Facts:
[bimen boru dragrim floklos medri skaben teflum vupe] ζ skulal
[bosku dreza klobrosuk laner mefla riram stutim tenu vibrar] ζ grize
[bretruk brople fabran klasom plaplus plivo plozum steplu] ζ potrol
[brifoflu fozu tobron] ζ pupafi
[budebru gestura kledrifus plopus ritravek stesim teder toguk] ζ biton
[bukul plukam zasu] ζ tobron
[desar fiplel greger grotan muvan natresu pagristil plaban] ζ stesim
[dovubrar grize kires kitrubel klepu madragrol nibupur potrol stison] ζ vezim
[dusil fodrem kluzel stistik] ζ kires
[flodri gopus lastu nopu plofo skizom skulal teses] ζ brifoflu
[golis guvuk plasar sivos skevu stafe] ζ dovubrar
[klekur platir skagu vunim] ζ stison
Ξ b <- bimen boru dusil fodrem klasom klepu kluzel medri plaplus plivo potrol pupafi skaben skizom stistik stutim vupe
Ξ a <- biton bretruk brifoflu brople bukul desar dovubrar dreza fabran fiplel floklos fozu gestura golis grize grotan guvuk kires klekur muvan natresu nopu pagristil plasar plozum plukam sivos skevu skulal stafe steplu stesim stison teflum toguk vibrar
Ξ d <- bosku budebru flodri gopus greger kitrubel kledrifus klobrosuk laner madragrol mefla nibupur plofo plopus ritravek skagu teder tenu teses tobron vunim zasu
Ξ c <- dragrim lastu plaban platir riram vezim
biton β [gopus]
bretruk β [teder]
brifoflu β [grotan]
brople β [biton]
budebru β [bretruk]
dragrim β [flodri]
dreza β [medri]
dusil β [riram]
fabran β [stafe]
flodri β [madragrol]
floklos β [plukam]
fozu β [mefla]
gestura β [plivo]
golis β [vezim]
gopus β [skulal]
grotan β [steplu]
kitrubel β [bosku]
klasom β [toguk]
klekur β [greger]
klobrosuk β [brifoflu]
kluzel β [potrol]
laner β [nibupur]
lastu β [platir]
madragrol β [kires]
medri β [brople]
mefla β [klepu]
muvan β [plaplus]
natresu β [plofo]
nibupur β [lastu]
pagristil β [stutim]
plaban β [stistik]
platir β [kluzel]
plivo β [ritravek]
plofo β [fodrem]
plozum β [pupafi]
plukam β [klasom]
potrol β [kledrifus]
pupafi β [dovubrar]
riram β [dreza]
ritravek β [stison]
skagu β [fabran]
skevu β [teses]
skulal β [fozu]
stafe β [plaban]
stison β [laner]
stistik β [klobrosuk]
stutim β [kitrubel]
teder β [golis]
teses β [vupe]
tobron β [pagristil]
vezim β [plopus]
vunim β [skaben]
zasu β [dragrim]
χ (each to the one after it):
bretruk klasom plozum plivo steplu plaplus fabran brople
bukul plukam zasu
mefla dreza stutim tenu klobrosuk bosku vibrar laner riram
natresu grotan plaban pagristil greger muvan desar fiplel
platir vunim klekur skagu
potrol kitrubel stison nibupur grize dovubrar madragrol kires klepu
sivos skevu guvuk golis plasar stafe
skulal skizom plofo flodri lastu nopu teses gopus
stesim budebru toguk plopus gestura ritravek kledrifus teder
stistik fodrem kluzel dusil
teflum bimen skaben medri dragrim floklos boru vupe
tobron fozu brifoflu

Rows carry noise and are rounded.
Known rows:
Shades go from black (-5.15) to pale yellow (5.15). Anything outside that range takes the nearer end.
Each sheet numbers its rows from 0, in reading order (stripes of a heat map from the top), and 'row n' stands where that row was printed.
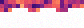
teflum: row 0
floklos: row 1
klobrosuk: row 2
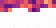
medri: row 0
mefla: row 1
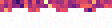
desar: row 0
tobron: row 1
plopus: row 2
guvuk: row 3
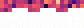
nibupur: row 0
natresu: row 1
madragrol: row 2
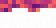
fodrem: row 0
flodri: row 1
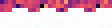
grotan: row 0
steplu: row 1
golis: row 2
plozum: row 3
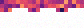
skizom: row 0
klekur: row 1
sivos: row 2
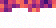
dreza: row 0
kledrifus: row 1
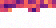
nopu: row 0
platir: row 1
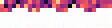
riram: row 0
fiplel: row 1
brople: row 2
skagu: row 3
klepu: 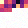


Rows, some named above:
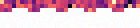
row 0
vezim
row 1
stutim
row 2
steplu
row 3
muvan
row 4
klepu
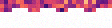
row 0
dreza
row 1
plaban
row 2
skevu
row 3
stafe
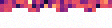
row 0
grotan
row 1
riram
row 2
stutim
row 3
klasom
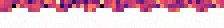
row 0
steplu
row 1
natresu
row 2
laner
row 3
stesim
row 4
tenu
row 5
bukul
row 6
pupafi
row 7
bukul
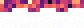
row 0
grize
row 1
dovubrar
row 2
bretruk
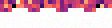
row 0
potrol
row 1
vezim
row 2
tenu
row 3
fabran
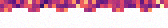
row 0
biton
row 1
madragrol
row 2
brifoflu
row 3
stafe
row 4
greger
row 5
skulal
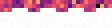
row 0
ritravek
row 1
plasar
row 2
stison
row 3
plaplus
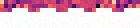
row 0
vibrar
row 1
zasu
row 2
budebru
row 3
plivo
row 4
vibrar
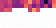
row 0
gestura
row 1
teder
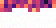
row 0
bosku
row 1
fiplel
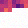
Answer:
pagristil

